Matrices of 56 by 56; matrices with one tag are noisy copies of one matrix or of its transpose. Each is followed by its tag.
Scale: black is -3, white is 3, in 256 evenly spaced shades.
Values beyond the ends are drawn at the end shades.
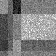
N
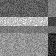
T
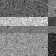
T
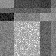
N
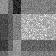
N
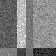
T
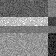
T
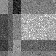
N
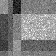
N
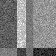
T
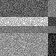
T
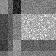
N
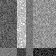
T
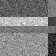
T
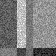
T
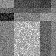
N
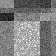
N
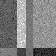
T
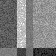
T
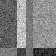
T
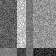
T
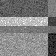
T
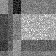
N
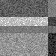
T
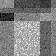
N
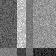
T
